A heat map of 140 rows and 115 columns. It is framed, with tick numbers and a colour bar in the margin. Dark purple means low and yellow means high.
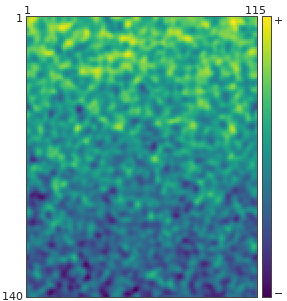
The field is mottled with small blotches. There are no regular stripes. No lone cell stands out from its neighbours. There is an overall slope up to the top.
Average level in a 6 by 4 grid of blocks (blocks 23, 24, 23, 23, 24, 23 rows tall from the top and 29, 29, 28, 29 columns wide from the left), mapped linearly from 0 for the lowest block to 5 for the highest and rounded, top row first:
5 5 5 5
4 4 4 4
3 3 3 3
2 2 2 2
1 1 1 1
0 0 0 0
